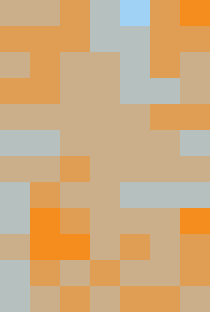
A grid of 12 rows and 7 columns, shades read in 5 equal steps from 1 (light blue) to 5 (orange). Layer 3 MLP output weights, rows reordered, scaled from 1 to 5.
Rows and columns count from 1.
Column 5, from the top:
1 2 2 2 3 3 3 2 3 4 3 4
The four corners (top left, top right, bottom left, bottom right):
3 5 2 3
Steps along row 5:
same same same same up same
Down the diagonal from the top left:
3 4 3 3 3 3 3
